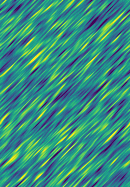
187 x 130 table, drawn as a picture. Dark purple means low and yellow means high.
Histogram: bell-shaped. Odd rows or columns: none. Average level on the scale: 50%. Grain: diagonal, up to the right. Slope: none.
